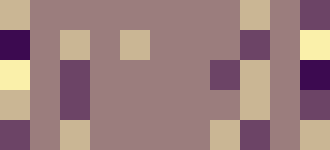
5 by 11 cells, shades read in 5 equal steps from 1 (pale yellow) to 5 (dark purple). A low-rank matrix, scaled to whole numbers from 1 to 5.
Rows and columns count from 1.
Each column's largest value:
5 3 4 3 3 3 3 4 4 3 5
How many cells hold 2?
10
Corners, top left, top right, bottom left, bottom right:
2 4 4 2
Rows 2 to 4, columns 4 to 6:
3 2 3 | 3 3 3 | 3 3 3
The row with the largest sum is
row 3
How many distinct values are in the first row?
3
